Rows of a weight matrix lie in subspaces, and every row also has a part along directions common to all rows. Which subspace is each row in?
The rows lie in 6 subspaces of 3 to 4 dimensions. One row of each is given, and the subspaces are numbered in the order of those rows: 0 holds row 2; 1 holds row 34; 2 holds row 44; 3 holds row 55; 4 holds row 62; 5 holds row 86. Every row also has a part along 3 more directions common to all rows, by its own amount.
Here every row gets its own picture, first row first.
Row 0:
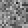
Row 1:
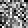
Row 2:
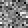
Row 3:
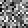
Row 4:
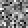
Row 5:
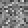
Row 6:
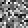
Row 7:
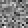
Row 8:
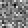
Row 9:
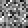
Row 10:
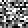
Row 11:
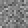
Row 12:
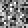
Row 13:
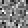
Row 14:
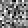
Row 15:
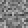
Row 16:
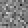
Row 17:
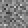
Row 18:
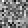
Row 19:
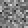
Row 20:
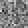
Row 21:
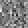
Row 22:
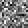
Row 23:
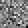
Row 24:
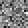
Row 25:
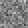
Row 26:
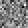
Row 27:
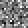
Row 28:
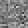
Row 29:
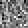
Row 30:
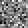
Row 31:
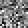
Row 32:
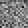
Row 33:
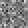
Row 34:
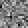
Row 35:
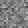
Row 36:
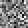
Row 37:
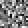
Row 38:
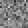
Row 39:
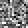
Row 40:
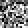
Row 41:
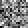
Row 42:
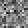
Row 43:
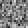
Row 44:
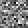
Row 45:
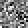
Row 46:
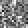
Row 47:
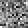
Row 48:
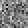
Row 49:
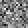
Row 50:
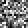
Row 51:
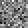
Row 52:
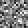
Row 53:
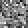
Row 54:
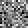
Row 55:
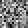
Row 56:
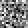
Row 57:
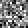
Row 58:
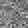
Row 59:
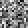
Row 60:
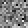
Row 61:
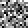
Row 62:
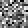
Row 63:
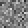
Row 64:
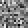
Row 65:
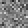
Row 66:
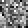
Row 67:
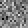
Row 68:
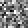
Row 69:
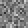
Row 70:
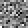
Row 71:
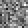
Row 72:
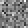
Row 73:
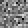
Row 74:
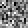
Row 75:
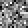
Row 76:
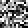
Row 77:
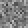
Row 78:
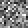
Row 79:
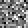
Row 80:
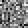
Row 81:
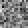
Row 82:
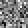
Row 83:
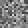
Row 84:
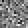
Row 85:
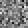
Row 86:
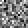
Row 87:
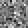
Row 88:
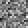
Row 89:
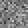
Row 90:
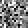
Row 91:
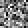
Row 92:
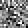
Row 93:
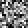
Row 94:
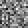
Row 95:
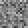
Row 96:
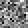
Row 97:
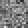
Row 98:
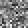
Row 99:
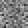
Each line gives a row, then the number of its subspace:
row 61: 2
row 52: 2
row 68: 3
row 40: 2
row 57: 1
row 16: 3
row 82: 0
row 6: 2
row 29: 5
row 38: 5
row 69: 3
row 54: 0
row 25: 2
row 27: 0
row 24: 1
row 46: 5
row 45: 4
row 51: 0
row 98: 0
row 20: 4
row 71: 5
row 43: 1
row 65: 0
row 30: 0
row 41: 5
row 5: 4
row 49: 3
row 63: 1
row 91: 5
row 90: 3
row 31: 0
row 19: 4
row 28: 4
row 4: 0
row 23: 3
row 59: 4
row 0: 5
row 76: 2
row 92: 3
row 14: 1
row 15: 2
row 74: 5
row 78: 2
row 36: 4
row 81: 5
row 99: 1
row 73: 2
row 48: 1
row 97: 1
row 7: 0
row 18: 1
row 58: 0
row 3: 5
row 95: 1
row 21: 4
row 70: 4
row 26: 0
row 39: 3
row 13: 0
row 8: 4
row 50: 2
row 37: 1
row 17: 3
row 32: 4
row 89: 2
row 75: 0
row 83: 4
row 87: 3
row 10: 1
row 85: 4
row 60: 1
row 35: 5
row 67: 5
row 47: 4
